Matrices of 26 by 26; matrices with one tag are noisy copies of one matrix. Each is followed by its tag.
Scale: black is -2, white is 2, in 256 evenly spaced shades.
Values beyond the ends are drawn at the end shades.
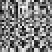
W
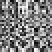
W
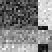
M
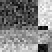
M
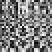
W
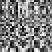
W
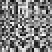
W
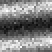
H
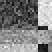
M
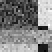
M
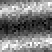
H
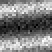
H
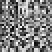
W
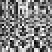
W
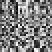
W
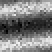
H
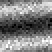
H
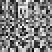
W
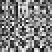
W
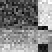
M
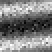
H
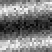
H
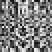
W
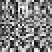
W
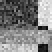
M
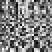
W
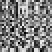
W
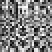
W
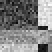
M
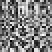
W
